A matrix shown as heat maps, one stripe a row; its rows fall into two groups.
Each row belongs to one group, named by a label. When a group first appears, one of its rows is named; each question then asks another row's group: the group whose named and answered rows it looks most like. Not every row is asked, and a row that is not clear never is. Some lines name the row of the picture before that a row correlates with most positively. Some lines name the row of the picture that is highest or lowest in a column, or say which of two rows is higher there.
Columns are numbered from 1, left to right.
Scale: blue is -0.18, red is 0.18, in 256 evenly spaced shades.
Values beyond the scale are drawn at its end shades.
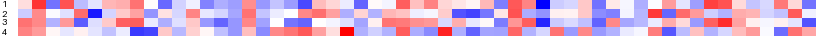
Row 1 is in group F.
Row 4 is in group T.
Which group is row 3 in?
F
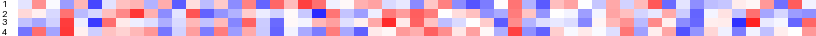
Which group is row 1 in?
T
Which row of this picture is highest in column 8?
2
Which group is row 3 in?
F
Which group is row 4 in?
F
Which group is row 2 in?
F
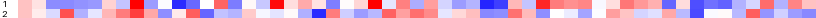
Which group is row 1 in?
T
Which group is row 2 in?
F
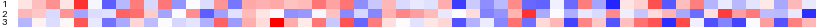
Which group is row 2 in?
F
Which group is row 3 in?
T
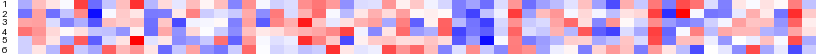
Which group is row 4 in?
T
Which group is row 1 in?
T
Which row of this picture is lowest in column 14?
6
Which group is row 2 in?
T
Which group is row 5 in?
T
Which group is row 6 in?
F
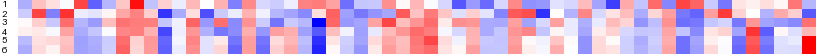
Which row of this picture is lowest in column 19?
3
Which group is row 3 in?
F
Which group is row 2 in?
F
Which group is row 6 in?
F
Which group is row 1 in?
T
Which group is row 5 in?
F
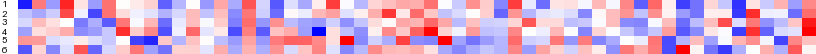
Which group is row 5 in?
T
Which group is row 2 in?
F
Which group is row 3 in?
F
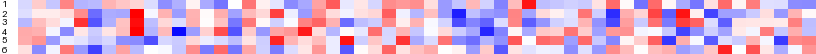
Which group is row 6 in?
F
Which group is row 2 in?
T
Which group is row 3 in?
T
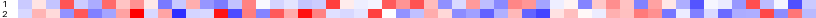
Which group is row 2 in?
T
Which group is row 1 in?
F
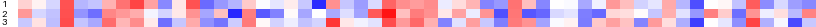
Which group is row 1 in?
F
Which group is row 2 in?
F
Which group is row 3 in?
F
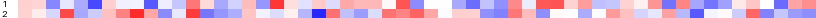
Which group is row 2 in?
F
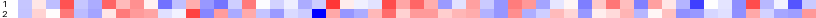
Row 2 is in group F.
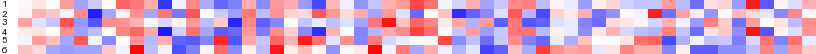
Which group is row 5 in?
T
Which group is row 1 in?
F
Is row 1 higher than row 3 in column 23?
Yes
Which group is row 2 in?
T
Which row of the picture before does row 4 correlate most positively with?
1
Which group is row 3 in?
F
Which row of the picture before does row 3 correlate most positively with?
2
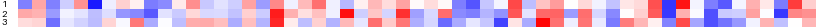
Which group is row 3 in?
T
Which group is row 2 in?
T
